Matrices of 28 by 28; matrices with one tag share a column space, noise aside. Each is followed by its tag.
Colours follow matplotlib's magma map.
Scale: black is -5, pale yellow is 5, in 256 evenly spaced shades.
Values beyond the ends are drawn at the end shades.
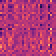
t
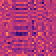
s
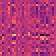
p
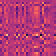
p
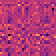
p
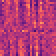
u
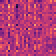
t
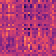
t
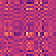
s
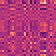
s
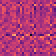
p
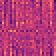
u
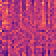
u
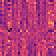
u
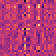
t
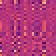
s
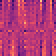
u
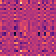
s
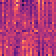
u
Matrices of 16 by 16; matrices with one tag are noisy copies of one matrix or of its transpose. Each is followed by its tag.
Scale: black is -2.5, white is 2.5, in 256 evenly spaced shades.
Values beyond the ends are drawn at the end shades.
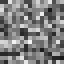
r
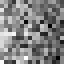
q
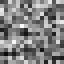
r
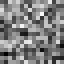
r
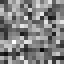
r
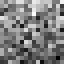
q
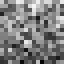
q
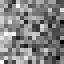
q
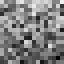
q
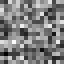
r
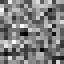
r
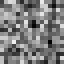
r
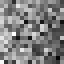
q
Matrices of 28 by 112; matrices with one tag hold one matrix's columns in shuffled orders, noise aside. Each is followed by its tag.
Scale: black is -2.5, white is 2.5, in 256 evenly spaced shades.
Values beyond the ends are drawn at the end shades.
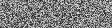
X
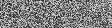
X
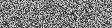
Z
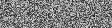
X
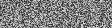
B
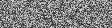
Z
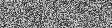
B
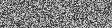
B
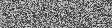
X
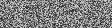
Z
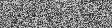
X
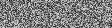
B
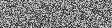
Z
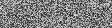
X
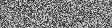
B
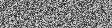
B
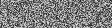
B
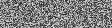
B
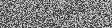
Z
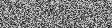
Z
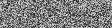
X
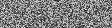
Z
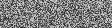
Z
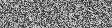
B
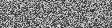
Z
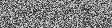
Z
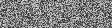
X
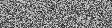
Z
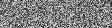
B
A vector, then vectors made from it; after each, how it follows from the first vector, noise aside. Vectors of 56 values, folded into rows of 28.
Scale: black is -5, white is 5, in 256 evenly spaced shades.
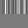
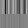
negated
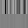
negated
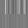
shrunk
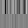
negated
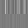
shrunk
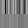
negated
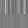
shrunk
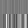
wrapped around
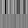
negated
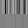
negated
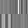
wrapped around
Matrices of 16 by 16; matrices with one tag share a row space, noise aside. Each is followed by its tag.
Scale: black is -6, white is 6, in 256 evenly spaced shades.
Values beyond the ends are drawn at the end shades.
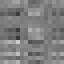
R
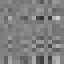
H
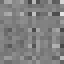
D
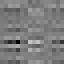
R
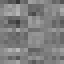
R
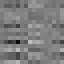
R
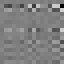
D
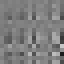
D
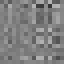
H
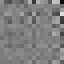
D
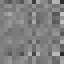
D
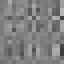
D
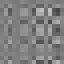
H
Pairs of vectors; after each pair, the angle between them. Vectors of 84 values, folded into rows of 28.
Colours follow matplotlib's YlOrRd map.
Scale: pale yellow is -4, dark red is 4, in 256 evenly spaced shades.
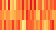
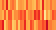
partly opposed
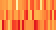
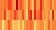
nearly opposite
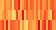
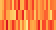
nearly parallel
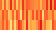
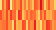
partly opposed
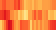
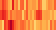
partly aligned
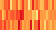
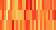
partly opposed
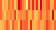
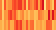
partly aligned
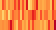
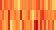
partly opposed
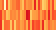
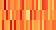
nearly opposite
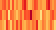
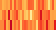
nearly opposite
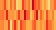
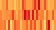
partly aligned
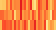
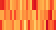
nearly opposite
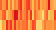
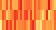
nearly parallel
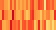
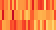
nearly parallel
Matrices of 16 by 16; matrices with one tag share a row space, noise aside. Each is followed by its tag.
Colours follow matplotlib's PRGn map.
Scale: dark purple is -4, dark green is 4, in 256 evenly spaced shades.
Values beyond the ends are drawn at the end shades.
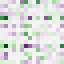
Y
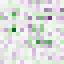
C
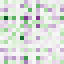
Y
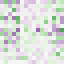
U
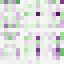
U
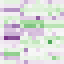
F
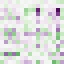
U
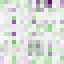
C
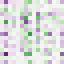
Y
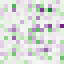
C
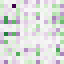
U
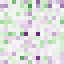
Y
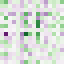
Y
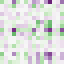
C
